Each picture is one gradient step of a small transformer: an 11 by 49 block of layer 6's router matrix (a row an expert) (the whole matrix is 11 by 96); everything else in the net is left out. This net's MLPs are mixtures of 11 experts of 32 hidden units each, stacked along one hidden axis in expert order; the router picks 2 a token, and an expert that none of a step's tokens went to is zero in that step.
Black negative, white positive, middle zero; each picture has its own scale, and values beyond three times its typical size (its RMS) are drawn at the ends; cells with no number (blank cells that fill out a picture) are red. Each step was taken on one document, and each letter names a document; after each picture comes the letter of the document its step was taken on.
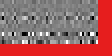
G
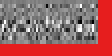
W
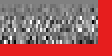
W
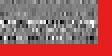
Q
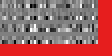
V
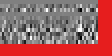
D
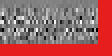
W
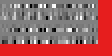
V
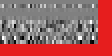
D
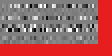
V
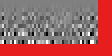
G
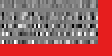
G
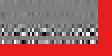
G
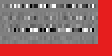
V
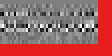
Q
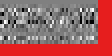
Q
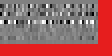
Q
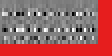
V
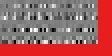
V
